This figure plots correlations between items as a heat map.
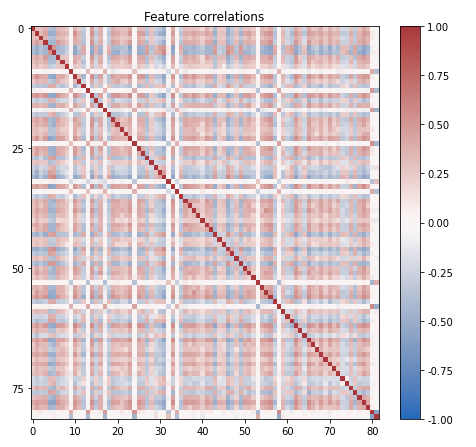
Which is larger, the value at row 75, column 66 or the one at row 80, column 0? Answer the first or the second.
the first
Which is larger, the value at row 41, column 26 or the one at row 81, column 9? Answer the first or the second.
the first
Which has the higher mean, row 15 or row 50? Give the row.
50
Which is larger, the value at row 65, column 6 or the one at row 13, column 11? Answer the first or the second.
the first
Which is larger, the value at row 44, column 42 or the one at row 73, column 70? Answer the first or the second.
the first
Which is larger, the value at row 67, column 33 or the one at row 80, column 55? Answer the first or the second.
the first
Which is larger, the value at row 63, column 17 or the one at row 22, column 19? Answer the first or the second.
the second
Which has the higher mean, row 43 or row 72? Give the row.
72
